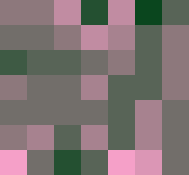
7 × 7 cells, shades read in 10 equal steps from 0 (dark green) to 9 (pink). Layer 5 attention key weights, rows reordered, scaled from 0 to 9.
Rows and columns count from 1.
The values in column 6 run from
0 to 8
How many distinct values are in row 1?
5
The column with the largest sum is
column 5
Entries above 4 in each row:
4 4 2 3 1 4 3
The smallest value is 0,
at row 1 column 6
